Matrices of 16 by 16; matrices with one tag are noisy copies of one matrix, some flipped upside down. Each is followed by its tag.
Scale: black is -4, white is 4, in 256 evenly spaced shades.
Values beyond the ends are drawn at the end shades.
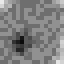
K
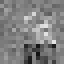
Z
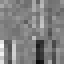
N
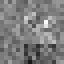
Z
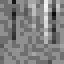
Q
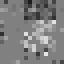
Z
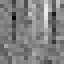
Q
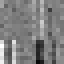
N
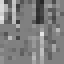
N
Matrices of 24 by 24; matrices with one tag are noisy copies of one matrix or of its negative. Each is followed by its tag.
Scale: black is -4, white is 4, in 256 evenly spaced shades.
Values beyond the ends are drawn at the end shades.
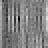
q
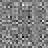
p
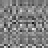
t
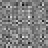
p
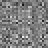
p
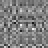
t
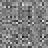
p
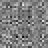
p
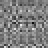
t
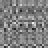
t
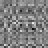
t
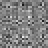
p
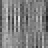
q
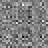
p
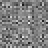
p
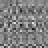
t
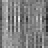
q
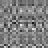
t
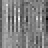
q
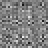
p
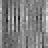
q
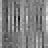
q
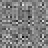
p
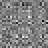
p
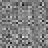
p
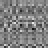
t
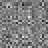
p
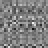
t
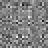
p
